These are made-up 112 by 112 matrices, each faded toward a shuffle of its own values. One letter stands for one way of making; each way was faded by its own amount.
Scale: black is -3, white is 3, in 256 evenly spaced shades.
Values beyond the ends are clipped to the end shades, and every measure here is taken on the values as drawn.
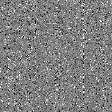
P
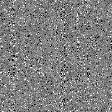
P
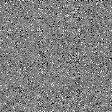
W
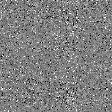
W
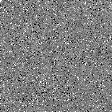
W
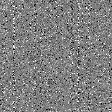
P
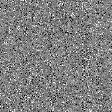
P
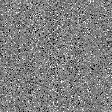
P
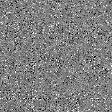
W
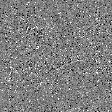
W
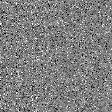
P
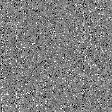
P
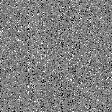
P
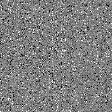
P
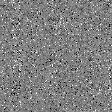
W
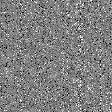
P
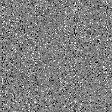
P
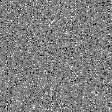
P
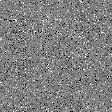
W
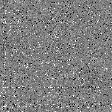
W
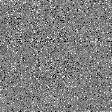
W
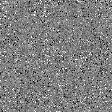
W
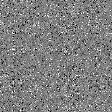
W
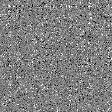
W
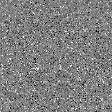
W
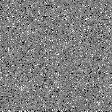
W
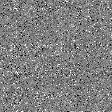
W
